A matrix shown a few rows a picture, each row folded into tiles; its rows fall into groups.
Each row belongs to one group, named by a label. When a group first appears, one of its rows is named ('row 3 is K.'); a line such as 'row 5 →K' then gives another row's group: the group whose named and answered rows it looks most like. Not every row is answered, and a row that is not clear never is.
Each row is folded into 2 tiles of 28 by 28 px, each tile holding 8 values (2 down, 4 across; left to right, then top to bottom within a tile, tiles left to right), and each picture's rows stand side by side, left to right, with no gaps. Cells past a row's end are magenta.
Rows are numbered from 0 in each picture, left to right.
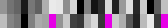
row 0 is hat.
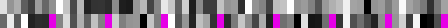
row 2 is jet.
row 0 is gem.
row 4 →jet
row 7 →gem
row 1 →gem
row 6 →gem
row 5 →gem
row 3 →hat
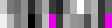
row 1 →jet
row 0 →gem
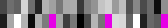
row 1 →hat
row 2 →gem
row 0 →jet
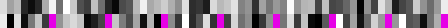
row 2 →jet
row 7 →jet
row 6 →hat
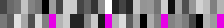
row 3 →jet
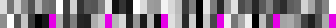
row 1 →hat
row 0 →gem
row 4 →gem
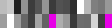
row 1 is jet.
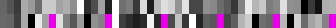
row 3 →gem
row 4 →jet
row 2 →hat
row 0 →jet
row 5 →hat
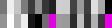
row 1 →gem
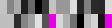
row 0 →hat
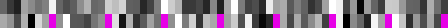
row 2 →hat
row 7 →gem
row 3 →gem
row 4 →gem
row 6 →hat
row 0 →jet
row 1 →jet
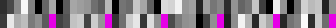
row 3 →gem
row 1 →jet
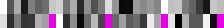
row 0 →hat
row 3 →hat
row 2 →jet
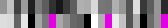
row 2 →gem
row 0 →gem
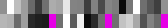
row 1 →gem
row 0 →gem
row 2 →jet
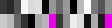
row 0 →jet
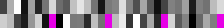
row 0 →hat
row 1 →jet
